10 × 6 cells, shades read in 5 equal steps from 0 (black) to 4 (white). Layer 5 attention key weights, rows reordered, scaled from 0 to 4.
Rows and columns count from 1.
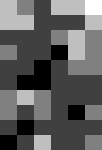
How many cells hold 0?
7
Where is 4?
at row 1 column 6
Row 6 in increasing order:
0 0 1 1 1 1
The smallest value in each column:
0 0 0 0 0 1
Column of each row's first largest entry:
6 1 5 5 5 1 2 1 1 3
